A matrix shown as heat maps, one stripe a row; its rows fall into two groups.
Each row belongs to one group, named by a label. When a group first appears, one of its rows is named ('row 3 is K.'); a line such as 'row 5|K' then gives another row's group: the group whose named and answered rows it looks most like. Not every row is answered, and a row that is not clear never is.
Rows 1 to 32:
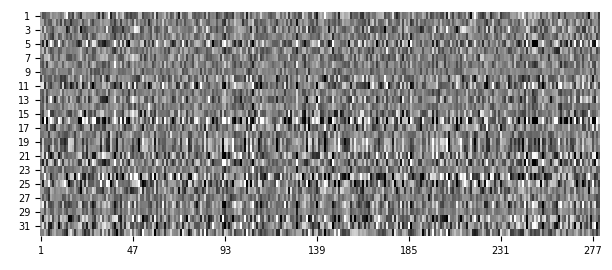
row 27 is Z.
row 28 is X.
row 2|X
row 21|X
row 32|Z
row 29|X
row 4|X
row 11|X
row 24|Z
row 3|Z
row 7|Z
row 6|X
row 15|Z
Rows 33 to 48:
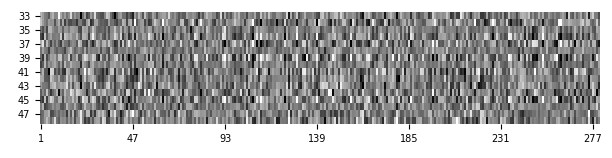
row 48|Z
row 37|X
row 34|X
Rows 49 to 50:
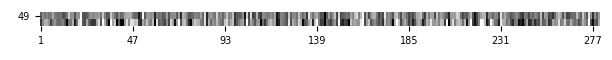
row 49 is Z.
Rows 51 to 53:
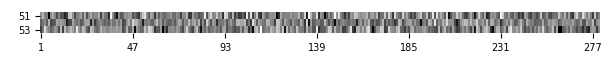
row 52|Z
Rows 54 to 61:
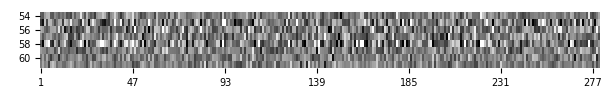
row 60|X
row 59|X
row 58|Z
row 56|X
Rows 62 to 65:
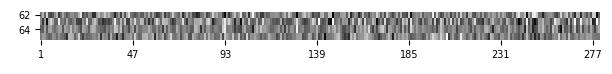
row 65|Z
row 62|X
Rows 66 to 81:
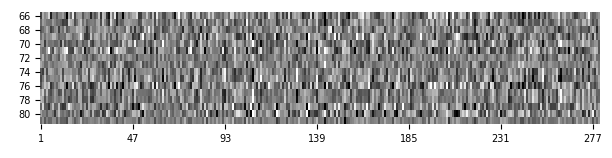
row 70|X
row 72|X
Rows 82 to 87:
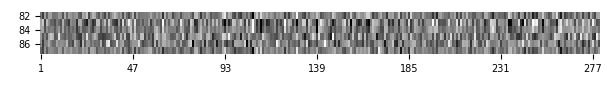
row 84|X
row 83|X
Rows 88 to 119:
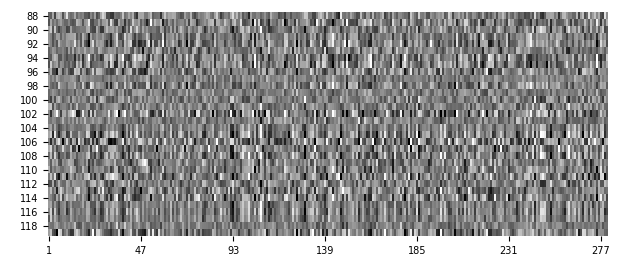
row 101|X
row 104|X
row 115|X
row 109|Z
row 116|X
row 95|Z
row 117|X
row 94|Z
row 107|X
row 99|Z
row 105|X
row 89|Z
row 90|X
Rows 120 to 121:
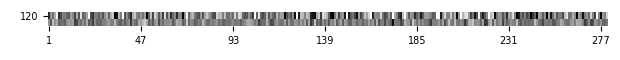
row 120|Z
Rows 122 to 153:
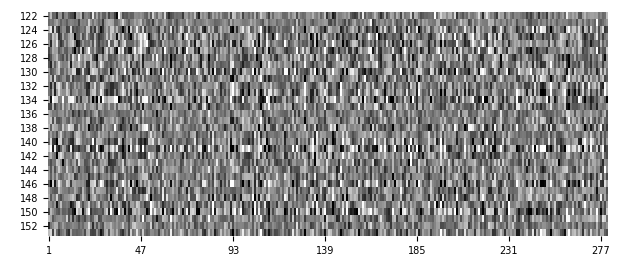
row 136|X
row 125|Z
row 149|Z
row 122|Z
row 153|X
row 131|X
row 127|Z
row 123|Z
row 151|X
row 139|Z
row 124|X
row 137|X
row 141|X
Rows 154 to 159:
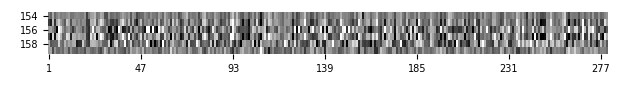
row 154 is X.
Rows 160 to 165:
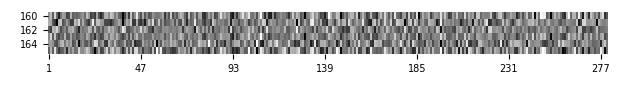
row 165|X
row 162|Z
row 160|X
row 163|X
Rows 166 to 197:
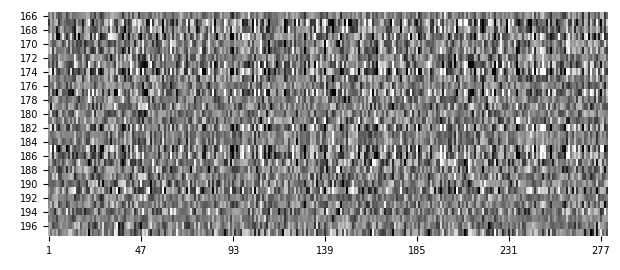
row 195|Z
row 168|Z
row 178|Z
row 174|X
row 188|X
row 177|Z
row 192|Z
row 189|Z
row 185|X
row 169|X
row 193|X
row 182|X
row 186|X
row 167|Z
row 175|Z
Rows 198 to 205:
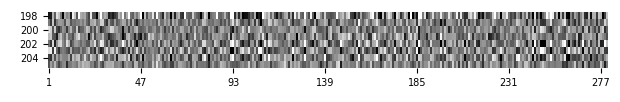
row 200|X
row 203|X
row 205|X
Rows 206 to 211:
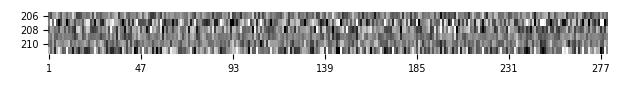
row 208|Z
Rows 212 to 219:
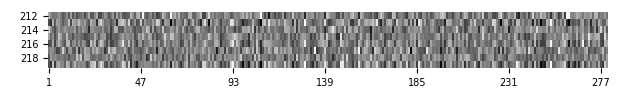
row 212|X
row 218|Z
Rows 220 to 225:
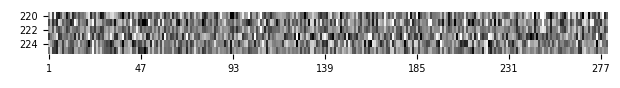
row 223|Z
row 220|X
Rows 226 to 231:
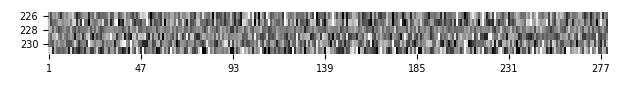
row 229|Z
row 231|X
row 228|X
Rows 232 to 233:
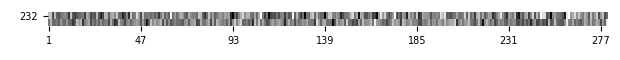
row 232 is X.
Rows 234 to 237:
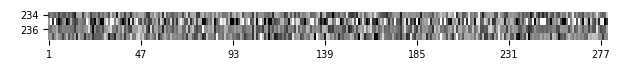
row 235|X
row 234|Z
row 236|Z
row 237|X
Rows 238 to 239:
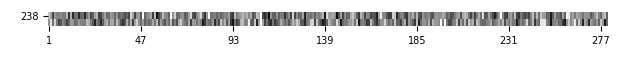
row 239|X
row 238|X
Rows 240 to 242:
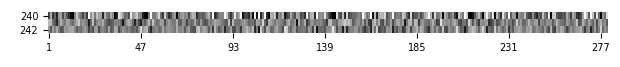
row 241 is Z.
